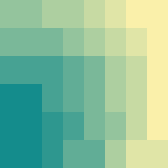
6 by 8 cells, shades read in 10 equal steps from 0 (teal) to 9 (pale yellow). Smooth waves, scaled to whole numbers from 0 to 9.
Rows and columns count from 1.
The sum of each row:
55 47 35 31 28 29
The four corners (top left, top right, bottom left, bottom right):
5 9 0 8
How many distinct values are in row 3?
6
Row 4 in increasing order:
0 0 2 3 4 6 7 9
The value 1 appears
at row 5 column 3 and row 6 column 3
